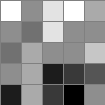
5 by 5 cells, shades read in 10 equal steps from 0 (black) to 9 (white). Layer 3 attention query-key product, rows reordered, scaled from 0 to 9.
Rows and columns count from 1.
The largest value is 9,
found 2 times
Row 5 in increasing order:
0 1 2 5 6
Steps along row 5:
up down down up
